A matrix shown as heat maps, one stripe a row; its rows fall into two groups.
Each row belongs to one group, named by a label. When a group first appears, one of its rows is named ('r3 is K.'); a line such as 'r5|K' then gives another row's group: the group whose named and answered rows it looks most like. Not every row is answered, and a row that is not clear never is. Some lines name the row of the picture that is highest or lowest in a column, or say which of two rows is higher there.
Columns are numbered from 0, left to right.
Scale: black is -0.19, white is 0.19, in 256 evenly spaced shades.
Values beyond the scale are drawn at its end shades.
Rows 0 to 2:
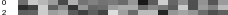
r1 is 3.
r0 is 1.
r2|3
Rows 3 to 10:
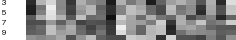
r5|1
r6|1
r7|3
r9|3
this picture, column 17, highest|7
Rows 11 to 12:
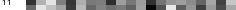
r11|1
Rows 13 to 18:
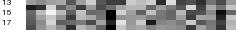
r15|1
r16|1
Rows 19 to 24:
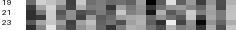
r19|1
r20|1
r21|3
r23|1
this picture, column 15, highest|20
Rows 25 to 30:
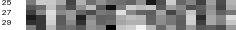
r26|1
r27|3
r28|3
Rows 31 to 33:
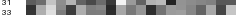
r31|3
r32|1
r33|1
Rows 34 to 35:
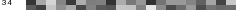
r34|1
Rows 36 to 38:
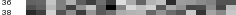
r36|3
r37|1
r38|3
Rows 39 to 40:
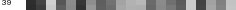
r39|3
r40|3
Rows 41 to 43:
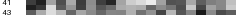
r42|3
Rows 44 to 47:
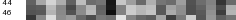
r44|1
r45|1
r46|1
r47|3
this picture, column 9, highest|47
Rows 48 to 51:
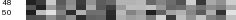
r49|3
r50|1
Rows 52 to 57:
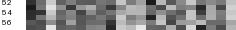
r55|3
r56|3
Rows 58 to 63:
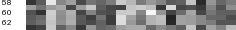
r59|1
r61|3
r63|3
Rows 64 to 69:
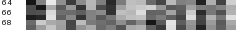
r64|1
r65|3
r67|3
